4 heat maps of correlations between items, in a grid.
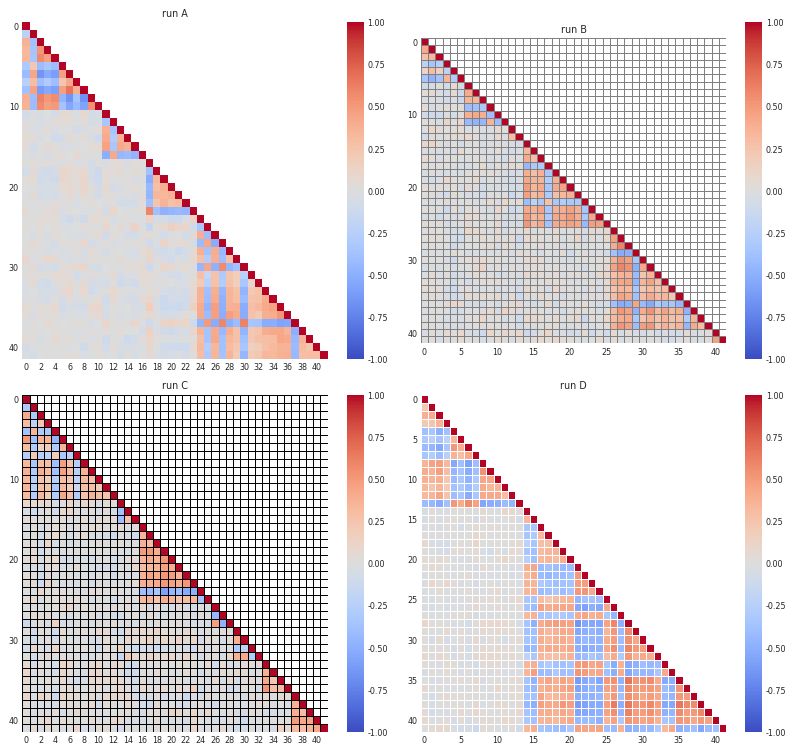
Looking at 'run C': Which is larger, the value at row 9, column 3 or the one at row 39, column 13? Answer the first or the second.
the first
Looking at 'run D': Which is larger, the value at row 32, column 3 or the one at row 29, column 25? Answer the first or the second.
the second
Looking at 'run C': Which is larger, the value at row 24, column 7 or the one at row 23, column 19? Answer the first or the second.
the second
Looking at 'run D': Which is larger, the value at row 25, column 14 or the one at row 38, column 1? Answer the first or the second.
the second
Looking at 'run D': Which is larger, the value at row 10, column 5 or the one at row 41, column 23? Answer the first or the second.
the second
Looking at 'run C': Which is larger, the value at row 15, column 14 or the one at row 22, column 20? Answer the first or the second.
the second
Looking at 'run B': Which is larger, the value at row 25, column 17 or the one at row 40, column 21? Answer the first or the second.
the second
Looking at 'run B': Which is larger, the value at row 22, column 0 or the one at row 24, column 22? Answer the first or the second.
the first
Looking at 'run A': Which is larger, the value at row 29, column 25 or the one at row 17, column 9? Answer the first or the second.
the second
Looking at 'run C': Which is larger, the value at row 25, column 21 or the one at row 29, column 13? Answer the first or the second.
the first
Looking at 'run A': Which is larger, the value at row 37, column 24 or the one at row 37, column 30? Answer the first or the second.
the second
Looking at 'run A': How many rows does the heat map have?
42
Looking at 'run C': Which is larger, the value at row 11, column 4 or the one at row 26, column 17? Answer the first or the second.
the second
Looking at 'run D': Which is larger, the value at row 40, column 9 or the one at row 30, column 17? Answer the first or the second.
the second
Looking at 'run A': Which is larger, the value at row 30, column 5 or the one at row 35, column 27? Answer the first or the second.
the first
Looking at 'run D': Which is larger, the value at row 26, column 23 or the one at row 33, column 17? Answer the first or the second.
the second
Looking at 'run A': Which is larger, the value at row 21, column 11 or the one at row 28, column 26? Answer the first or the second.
the second
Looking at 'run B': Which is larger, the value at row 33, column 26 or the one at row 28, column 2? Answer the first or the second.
the first
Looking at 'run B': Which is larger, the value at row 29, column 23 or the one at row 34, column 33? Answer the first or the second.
the second
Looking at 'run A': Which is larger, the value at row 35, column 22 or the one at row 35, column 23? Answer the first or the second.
the second
